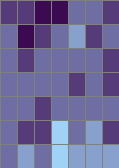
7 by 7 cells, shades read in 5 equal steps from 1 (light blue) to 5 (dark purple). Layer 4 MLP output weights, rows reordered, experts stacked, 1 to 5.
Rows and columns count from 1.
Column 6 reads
3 4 3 3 3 2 2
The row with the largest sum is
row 1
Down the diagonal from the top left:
4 5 3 3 3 2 2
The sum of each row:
28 24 23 23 22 21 15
